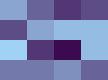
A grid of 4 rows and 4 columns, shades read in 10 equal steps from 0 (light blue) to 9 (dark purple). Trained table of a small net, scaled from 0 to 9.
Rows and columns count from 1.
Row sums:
20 10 17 16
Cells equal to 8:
0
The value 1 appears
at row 2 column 3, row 2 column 4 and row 3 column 4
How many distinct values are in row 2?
3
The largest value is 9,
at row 3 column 3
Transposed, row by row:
2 6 0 4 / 5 2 7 4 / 7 1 9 3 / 6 1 1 5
